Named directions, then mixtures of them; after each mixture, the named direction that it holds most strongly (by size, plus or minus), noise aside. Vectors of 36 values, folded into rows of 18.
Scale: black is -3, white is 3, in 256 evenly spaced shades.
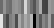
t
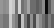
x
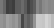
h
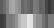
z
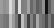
x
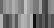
t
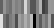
t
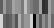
t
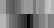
z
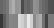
z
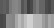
z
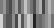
t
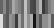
t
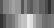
z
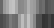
h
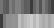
z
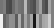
t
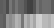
h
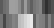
z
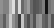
x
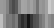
z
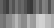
h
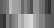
z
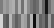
t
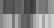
h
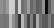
x
